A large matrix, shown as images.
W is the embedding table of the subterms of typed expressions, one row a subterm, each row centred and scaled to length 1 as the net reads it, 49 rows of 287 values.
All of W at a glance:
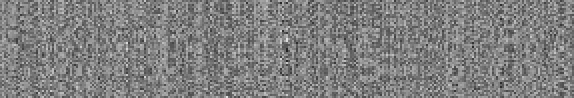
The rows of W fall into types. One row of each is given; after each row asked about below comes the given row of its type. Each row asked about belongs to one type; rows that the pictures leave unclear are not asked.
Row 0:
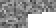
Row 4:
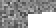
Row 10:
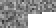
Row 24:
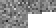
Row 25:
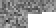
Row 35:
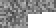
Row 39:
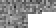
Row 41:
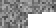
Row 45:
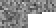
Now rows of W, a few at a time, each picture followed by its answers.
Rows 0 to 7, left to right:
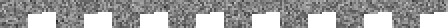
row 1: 24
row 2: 41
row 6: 0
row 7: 45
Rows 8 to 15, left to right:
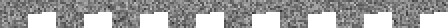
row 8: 4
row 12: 10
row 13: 4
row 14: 25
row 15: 39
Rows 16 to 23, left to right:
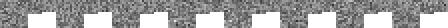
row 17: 39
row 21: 4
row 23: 45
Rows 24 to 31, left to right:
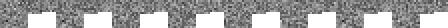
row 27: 35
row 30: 25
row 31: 39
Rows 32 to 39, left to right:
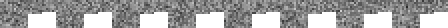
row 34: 41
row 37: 10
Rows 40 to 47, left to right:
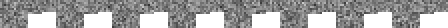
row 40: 25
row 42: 0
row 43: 41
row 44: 35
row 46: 4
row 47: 41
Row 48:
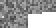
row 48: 10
